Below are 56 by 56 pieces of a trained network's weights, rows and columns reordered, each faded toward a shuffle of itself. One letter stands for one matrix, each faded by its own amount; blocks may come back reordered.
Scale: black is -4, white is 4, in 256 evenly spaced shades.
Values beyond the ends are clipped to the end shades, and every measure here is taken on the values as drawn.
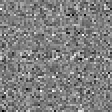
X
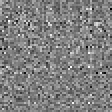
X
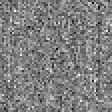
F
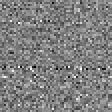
X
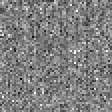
F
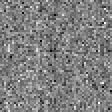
F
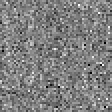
F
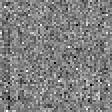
F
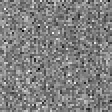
F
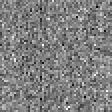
F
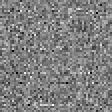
X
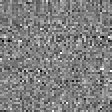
X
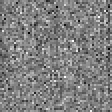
F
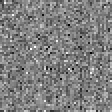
F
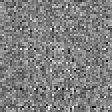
X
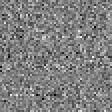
X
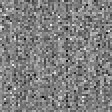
F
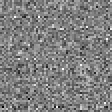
X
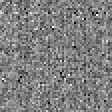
F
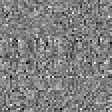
X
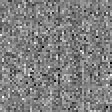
F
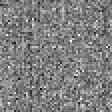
F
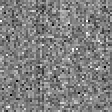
F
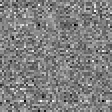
X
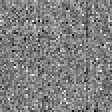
F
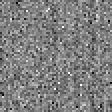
F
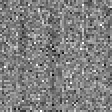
F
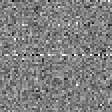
X
